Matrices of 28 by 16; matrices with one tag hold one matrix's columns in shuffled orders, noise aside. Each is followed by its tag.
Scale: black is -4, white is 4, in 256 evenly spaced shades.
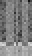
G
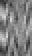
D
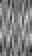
D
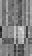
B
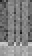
G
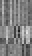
B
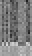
G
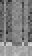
G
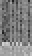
G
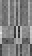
B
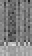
G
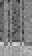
G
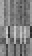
B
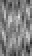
D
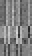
B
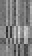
B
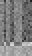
G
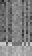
G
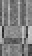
B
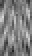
D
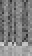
G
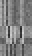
B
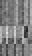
B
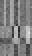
B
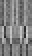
B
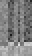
G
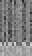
G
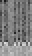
G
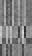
B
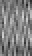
D
